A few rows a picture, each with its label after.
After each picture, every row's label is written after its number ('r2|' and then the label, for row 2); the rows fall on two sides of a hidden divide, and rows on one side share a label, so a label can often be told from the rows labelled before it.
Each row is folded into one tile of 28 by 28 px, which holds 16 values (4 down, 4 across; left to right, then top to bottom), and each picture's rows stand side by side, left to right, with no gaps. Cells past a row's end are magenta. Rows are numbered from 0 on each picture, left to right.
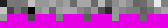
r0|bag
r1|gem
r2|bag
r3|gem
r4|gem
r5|gem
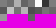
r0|gem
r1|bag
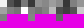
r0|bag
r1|bag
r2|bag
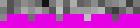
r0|bag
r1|bag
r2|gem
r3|bag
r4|bag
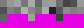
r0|gem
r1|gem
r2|bag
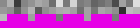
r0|bag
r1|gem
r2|gem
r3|bag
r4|bag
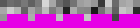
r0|bag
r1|gem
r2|bag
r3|bag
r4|gem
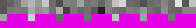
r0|bag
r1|gem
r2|bag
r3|bag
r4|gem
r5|bag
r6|bag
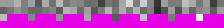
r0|gem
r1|gem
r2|gem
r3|bag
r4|gem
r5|bag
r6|gem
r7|bag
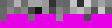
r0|gem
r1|gem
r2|gem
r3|gem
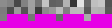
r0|bag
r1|gem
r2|bag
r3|gem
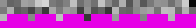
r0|bag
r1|gem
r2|gem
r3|gem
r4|bag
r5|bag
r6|gem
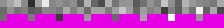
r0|gem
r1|gem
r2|gem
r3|bag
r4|gem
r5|bag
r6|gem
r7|bag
